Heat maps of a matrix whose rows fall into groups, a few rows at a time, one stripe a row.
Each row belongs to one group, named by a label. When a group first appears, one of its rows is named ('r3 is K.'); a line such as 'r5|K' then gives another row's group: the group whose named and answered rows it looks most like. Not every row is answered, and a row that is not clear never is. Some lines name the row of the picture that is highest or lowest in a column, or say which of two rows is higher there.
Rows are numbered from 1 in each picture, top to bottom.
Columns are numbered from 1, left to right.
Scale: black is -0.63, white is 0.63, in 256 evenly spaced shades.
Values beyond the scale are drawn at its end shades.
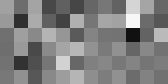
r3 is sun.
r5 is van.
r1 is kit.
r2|kit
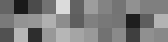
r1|van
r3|sun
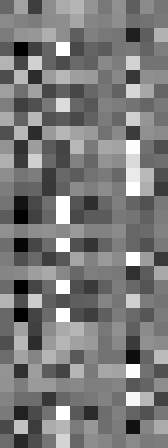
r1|sun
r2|sun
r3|sun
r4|van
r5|kit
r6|sun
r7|kit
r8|van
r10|sun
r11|kit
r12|kit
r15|van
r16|van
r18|van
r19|kit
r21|van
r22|kit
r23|van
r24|sun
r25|sun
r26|sun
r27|kit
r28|sun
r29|kit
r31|sun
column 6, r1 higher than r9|Yes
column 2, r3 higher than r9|Yes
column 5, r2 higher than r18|No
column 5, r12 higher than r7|No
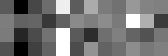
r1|van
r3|van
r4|van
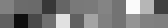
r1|kit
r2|van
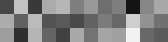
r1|sun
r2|kit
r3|kit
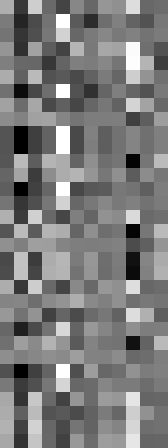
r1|kit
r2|van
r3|van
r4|kit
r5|kit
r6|kit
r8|kit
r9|sun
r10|van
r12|sun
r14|van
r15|van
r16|kit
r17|sun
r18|sun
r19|sun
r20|sun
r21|kit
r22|sun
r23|kit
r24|van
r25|sun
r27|van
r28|van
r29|kit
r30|kit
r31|kit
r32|kit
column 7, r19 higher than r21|Yes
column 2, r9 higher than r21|Yes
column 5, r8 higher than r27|No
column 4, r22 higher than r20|No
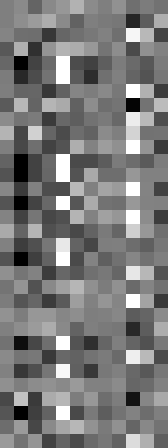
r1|sun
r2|sun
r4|sun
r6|van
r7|kit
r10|kit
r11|kit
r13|van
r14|kit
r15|van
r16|kit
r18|van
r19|van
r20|kit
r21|sun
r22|kit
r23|sun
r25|van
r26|kit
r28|sun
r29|sun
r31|sun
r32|kit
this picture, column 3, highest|10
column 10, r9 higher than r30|Yes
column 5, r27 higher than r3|Yes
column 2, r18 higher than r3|No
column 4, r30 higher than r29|No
